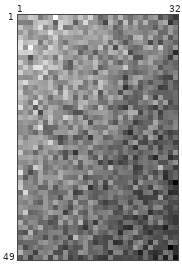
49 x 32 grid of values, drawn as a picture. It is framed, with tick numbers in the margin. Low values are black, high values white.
Ninth with the lowest average: bottom right. Slope: up to the top left. Stripes: none. Grain: fine. Ninth with the highest average: top left.
